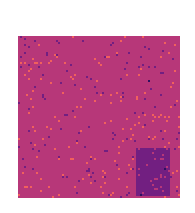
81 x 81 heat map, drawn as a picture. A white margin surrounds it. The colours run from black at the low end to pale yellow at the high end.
Odd patch: lower, in the bottom right. Roughest part: bottom right. Mirror symmetry: none. Ninth with the lowest average: bottom right. Average level on the scale: 50%.
